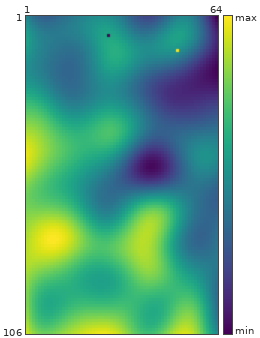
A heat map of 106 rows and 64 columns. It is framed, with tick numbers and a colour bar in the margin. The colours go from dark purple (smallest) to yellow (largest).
Two lone cells stand out: one far higher and one far lower than their neighbours. The bottom left is the ninth with the highest average. There is an overall slope up to the bottom left. The halves do not mirror each other. The ninth with the lowest average is the top right.
